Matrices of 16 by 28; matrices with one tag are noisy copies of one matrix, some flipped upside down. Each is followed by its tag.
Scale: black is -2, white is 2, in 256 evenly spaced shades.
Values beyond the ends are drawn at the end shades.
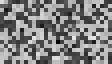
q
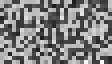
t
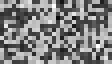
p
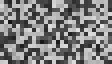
q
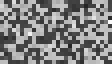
q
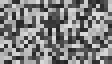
t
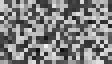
q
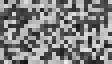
p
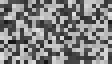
q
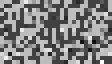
t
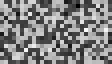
q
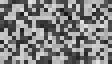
q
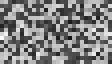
q
